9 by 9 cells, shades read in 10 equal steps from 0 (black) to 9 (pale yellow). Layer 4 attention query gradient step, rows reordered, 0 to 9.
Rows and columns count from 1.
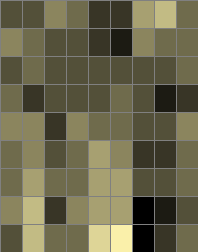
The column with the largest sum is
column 2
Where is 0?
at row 8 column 7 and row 9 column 7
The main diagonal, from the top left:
3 4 3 3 4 5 3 1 4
